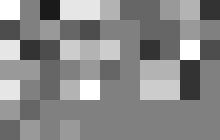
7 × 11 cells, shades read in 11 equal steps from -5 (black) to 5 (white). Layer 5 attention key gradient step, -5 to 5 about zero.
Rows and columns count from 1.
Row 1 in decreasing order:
5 4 4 2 2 1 0 -1 -1 -3 -4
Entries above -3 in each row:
9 11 9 10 10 11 11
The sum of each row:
9 -5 6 2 13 0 1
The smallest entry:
-4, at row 1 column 3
